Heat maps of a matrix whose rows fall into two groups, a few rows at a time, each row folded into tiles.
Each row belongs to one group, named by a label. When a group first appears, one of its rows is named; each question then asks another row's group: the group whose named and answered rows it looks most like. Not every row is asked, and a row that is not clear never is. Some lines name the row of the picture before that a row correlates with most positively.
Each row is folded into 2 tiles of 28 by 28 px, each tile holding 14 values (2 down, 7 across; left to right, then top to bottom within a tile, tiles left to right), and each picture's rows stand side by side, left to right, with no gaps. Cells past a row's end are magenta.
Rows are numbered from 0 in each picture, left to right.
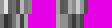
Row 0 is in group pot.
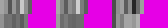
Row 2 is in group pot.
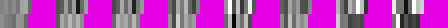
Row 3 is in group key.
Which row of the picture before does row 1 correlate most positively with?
2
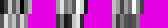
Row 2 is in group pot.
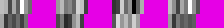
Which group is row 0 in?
pot
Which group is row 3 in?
pot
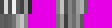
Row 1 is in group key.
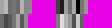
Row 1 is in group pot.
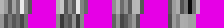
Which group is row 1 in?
pot
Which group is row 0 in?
pot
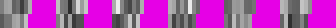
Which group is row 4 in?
key
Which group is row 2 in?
pot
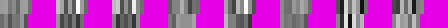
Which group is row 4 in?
pot
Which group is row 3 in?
key
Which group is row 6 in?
key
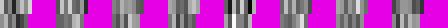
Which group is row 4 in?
key
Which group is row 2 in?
key
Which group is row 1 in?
key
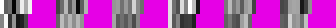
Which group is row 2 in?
pot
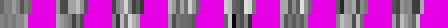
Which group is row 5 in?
pot
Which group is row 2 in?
key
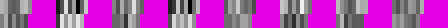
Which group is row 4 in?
key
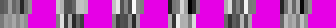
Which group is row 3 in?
key
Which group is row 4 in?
pot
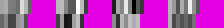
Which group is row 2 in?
key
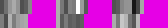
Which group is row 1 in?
pot
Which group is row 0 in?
key
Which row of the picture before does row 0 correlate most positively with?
2
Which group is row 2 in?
key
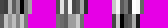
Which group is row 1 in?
key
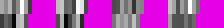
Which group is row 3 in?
pot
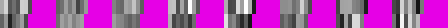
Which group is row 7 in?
key
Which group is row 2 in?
pot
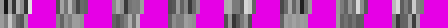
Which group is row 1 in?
key
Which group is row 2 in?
pot
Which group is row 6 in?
pot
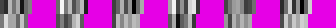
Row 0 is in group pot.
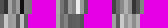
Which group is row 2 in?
key
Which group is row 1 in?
pot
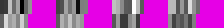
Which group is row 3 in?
pot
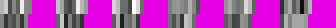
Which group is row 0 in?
pot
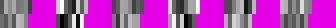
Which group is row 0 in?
key
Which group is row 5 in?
pot
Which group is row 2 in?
key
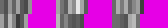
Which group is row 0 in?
key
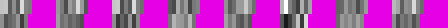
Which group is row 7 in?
pot
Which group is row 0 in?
pot
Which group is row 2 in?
pot
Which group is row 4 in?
pot
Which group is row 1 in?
pot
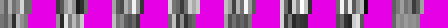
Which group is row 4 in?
pot
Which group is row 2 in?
pot
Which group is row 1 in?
key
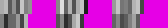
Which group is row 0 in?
pot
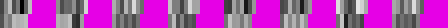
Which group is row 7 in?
pot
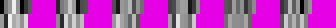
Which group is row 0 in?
key
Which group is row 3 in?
key
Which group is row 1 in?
key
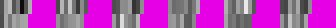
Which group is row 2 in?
key
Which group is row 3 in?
key
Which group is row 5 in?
key
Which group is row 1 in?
key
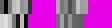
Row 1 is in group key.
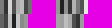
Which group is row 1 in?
key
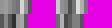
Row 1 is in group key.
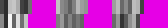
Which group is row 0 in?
key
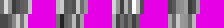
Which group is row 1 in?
pot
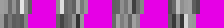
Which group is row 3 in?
key
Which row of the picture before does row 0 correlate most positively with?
2
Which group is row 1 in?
pot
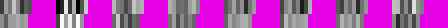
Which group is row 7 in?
pot
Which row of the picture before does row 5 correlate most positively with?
2
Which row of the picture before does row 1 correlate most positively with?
2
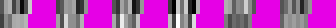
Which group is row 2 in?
key
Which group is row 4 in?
pot
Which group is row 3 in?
key
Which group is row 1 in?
key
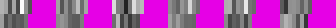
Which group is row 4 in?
pot
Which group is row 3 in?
pot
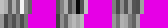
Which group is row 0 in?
pot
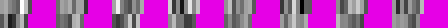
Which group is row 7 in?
key
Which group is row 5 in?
key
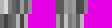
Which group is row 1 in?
key
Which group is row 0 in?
pot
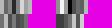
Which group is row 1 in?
pot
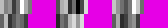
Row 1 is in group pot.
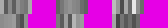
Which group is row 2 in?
pot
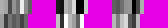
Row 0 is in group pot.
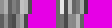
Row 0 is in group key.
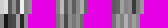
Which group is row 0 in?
pot
